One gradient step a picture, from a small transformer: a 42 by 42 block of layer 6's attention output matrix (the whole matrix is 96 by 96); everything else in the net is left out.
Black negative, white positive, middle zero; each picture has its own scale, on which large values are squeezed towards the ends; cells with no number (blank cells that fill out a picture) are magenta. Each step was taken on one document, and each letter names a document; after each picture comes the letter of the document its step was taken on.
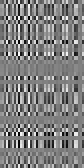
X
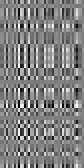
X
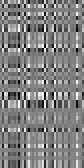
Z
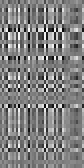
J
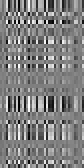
J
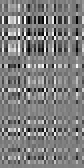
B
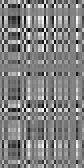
Z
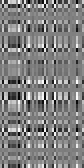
Z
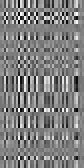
X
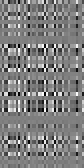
B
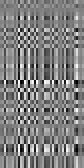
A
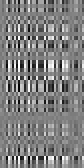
J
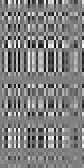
J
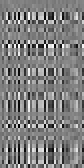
J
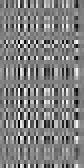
X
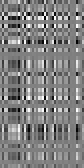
Z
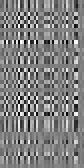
X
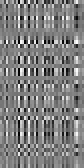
X
